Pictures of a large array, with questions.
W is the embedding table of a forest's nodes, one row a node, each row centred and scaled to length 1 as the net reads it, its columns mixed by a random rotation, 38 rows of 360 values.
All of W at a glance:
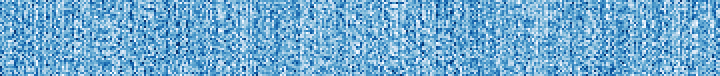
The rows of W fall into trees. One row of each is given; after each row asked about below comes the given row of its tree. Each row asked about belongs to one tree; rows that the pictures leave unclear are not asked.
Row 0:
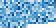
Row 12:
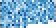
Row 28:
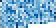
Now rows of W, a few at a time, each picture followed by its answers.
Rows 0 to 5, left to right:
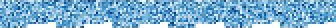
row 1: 28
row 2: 0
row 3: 0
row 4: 28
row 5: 0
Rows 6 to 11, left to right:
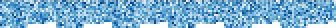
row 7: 0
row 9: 0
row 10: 12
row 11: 12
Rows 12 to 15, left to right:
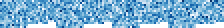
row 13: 12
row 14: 0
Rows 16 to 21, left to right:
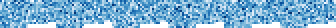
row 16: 0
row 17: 12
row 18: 12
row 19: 28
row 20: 0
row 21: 12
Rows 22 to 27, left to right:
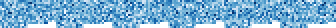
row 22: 12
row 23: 0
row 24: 0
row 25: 12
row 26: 12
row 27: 0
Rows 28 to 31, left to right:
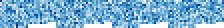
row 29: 12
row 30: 0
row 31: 0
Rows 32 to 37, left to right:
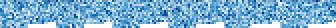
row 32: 0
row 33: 28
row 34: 28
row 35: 28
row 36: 12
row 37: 28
